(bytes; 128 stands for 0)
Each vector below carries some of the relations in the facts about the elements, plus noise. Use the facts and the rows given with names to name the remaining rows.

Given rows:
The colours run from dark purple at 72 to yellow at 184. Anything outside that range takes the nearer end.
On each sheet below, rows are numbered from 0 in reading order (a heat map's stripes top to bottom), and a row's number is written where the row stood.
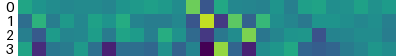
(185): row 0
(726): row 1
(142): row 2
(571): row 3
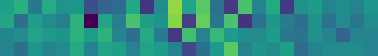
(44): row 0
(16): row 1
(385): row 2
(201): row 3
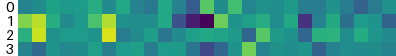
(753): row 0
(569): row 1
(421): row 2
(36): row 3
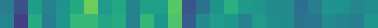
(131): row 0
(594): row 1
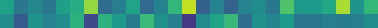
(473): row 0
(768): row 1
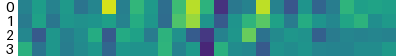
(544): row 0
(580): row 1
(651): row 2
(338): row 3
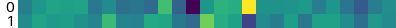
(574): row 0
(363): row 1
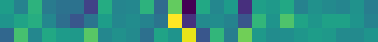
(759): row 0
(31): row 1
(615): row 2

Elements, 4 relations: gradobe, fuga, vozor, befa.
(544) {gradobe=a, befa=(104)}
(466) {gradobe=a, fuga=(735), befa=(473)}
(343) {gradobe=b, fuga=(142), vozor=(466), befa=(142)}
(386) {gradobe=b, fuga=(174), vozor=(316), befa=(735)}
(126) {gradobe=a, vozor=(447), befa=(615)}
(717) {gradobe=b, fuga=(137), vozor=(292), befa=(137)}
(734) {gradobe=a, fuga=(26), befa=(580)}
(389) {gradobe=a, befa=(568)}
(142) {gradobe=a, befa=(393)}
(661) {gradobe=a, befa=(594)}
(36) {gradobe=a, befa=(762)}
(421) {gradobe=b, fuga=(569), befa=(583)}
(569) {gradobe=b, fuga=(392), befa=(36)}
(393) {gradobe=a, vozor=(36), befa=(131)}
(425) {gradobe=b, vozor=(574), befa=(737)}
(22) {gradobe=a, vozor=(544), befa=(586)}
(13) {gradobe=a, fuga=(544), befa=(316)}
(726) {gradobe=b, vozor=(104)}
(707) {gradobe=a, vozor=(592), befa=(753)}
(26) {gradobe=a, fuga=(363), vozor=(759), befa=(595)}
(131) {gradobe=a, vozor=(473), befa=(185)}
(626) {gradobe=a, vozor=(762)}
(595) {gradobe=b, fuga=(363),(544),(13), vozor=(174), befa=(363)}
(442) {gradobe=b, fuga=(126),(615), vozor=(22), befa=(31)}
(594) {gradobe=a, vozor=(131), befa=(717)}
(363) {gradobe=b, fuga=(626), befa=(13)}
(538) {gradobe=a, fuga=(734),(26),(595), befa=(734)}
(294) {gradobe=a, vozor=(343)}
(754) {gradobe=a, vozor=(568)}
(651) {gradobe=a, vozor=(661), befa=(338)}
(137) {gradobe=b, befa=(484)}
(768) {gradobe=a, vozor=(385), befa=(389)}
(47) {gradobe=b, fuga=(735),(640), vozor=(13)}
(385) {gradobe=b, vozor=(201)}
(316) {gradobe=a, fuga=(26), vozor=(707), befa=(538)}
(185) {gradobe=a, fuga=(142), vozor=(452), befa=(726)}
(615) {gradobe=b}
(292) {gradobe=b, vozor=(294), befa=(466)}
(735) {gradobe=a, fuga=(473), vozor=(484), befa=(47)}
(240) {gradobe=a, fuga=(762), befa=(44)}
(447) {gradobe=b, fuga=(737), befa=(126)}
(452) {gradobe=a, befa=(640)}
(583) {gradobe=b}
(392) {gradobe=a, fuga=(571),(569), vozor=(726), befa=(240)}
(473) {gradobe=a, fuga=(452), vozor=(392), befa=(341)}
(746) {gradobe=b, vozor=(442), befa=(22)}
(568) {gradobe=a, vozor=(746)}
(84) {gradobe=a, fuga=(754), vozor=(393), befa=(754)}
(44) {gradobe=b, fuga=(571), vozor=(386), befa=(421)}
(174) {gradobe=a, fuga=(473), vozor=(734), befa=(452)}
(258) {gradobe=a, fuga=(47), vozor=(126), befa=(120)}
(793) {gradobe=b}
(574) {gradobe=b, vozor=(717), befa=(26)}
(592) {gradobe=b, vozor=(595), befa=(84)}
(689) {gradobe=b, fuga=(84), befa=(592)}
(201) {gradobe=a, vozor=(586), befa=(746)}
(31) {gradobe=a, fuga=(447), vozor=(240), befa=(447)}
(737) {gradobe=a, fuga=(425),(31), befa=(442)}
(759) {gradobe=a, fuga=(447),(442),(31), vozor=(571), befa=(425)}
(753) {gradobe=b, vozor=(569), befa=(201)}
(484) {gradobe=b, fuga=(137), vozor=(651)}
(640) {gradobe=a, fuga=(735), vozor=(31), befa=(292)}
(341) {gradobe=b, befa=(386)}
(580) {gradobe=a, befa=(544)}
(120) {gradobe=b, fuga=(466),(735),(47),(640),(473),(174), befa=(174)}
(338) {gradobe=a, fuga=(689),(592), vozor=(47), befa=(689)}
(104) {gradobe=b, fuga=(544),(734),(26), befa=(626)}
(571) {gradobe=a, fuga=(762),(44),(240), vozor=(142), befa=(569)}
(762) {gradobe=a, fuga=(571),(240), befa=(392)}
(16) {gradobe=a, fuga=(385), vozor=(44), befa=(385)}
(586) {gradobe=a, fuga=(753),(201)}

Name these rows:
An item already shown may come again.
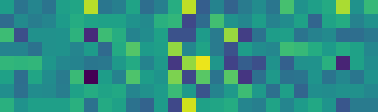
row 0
(473)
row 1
(754)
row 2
(707)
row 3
(538)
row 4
(595)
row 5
(16)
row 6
(22)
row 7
(592)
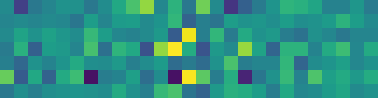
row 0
(26)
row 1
(586)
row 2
(793)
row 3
(626)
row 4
(452)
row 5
(174)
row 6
(126)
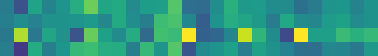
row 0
(131)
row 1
(126)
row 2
(47)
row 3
(594)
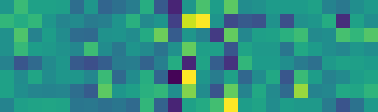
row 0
(717)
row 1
(595)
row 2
(466)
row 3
(484)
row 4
(240)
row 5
(120)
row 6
(640)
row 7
(425)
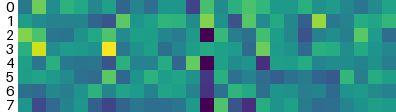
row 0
(292)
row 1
(640)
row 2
(392)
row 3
(421)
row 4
(759)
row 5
(13)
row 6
(568)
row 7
(762)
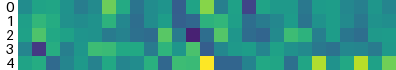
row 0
(442)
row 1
(689)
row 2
(343)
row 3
(594)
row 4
(735)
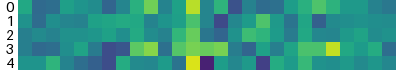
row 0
(316)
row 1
(22)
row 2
(126)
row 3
(734)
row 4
(737)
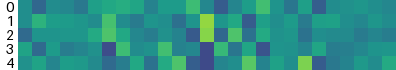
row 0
(22)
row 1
(484)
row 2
(746)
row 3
(258)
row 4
(294)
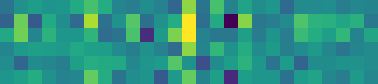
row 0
(746)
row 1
(104)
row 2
(386)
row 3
(137)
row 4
(22)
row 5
(442)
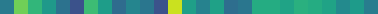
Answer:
(447)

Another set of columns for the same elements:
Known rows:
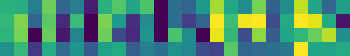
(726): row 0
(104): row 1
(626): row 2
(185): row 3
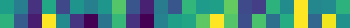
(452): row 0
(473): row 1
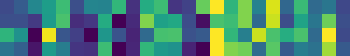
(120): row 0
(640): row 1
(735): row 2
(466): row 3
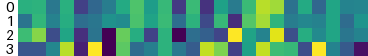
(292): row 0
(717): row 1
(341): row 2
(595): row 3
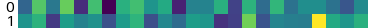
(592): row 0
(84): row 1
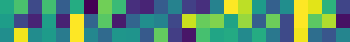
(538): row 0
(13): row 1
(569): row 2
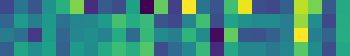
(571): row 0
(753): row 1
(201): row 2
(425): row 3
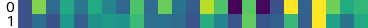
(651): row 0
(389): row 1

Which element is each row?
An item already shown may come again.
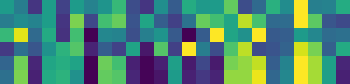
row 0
(452)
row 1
(363)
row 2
(421)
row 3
(571)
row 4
(316)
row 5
(316)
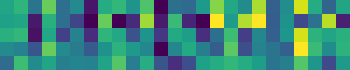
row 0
(726)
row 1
(47)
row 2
(126)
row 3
(131)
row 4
(689)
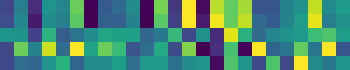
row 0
(762)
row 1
(762)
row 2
(294)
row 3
(31)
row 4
(258)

